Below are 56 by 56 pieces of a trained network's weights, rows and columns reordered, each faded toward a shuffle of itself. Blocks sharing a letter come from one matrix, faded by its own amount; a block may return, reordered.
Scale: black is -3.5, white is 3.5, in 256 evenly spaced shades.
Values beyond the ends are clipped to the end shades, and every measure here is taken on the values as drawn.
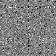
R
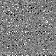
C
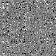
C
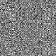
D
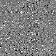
C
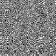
D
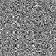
D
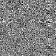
D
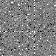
R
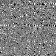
R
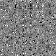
C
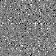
R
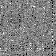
R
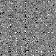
R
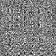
D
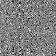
C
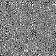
C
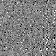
C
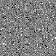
C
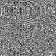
D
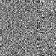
D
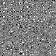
C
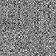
D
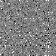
R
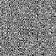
D
